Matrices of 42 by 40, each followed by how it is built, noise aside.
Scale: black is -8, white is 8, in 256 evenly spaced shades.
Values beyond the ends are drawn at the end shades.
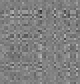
low rank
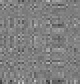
low rank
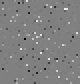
sparse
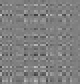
low rank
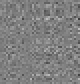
low rank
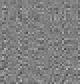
low rank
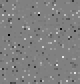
sparse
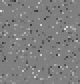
sparse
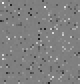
sparse
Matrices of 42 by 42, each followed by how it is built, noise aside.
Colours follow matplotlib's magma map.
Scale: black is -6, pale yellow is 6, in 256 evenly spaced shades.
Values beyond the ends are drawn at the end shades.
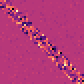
banded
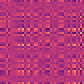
low rank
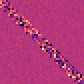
banded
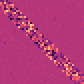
banded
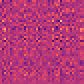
low rank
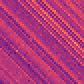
Toeplitz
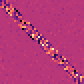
banded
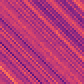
Toeplitz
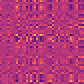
low rank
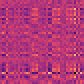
low rank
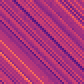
Toeplitz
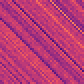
Toeplitz
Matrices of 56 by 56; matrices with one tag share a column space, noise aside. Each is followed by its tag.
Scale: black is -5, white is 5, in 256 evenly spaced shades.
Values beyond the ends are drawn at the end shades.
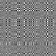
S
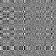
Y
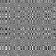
Y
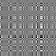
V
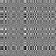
Y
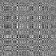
V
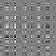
V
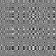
Y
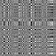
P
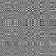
S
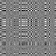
S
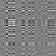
S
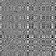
V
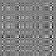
V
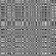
P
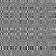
Y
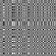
P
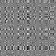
Y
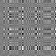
Y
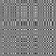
P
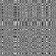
P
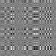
Y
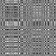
P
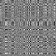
P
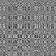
V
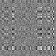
Y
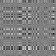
Y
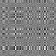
Y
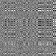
S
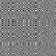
S
